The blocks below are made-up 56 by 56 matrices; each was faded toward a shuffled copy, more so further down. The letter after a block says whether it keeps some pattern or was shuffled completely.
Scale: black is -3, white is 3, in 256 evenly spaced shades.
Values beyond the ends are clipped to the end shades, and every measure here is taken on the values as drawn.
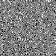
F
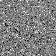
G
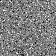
G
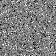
G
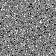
G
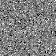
F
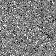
G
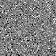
F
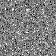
F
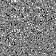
F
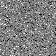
G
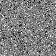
G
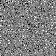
F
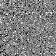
F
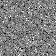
G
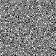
F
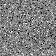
G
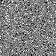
G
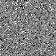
F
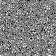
G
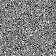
G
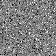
G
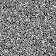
G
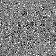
F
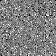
F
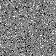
G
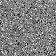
F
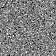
G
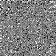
F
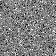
G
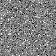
F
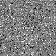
F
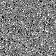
G
